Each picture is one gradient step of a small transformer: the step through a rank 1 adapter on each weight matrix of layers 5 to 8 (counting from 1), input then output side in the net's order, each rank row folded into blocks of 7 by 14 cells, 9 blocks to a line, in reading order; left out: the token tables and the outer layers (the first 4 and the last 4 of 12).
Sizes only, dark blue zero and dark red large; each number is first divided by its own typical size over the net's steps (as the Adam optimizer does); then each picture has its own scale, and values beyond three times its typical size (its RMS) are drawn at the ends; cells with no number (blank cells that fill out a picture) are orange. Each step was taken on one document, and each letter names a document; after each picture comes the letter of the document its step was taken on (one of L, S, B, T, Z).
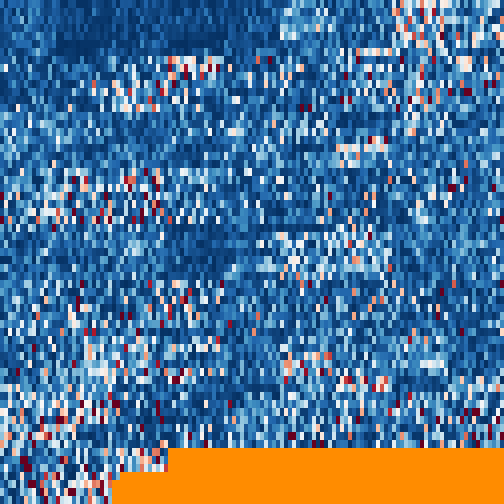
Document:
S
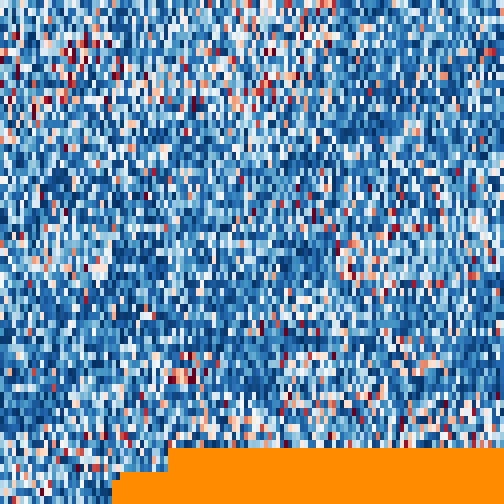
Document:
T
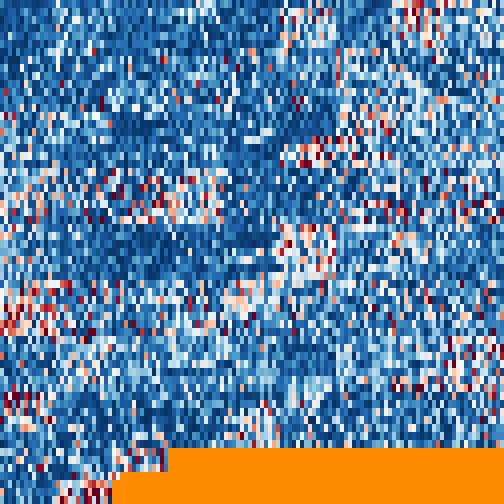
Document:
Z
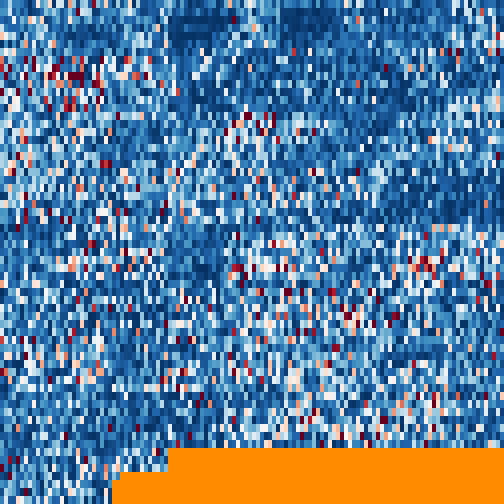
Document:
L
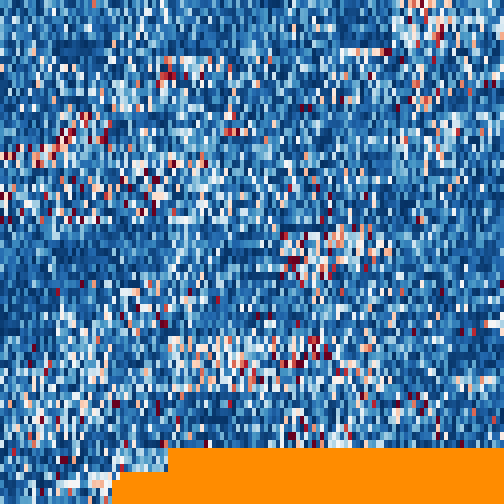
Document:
S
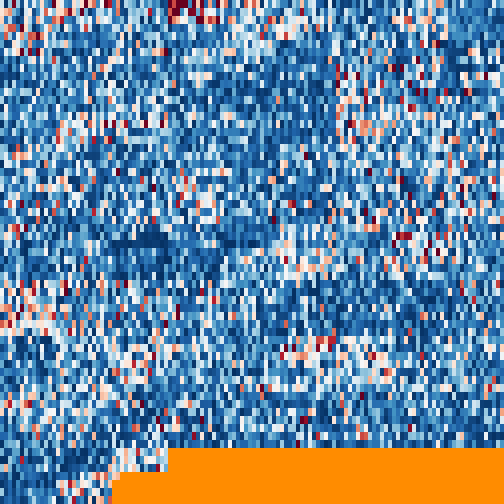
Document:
Z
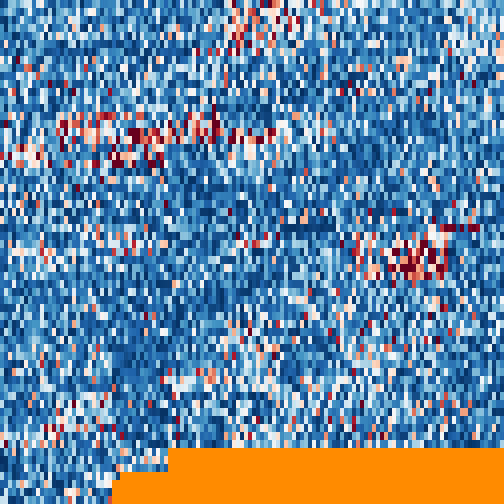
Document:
T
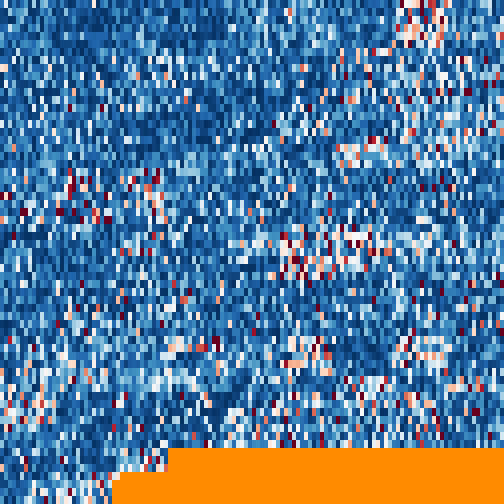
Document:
S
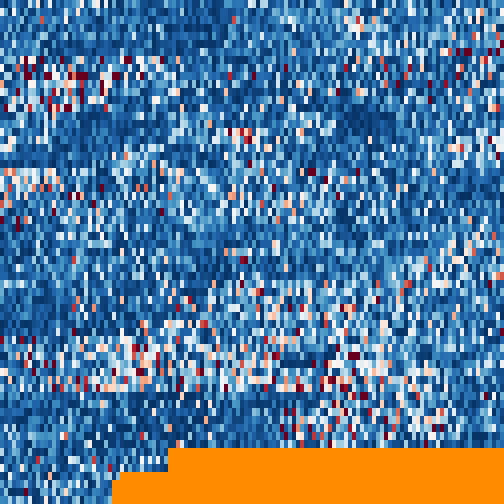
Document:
L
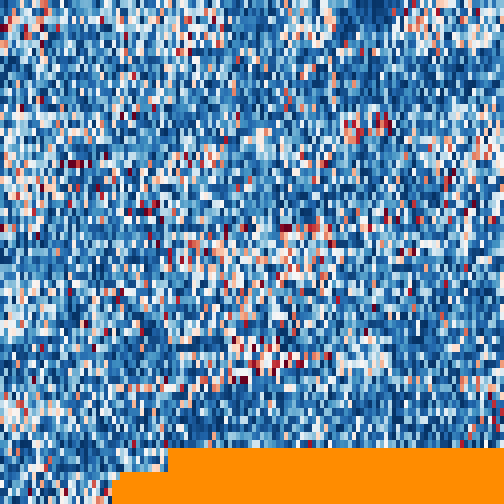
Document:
Z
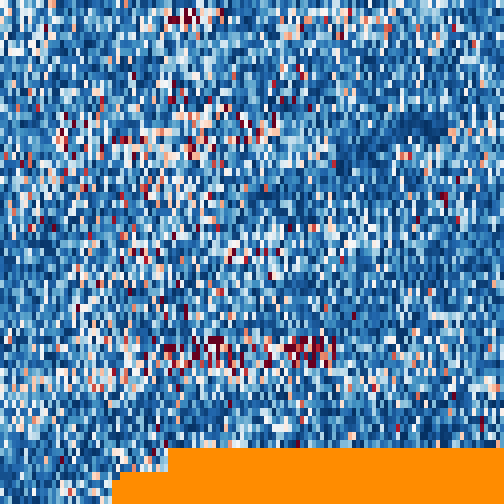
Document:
Z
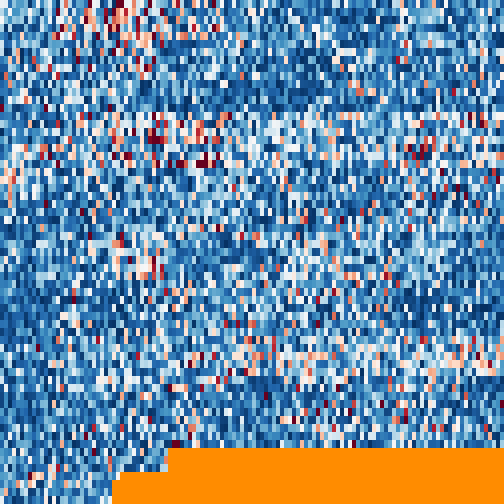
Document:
T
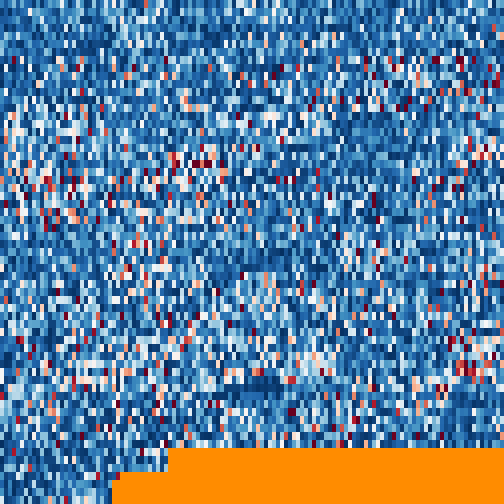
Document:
S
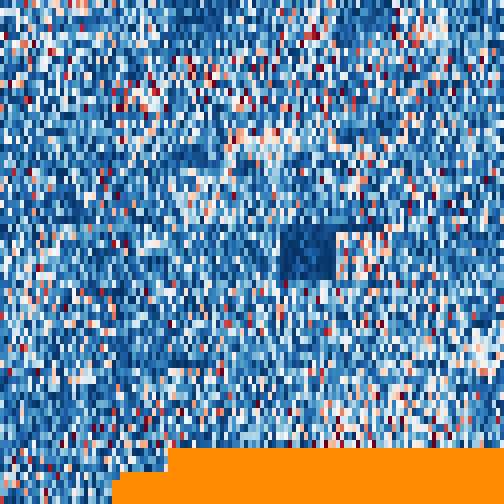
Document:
T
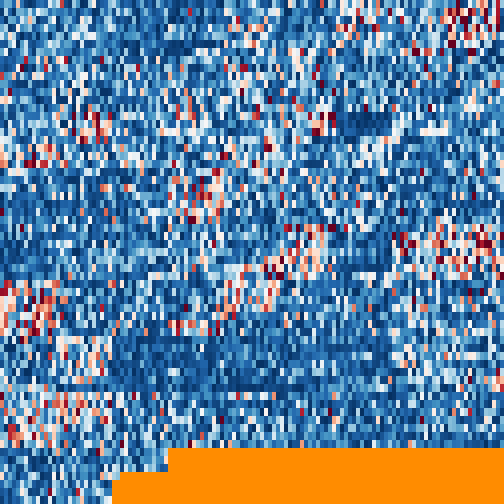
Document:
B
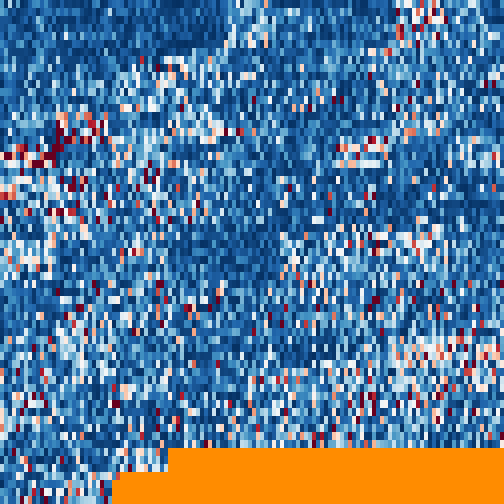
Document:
S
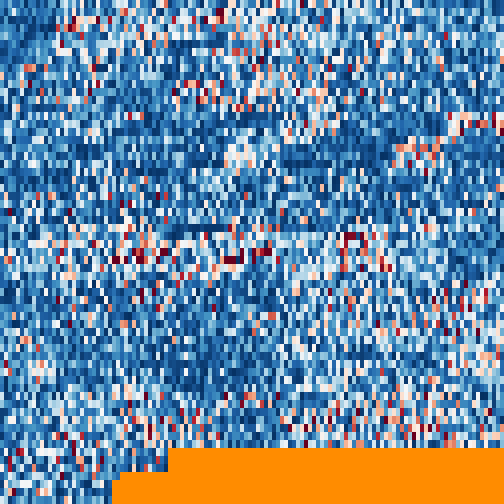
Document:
T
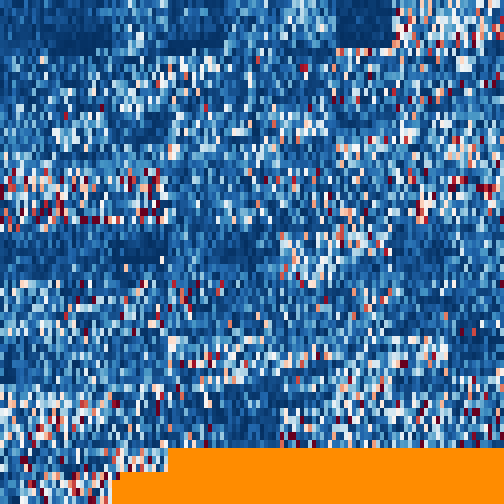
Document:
S
